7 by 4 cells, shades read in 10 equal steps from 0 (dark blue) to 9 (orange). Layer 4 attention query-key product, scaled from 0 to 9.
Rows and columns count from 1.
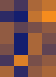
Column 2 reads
2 0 3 0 0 8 1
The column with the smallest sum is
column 2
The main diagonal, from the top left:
4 0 4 4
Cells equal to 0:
3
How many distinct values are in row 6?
4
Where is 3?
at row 3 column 2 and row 5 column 4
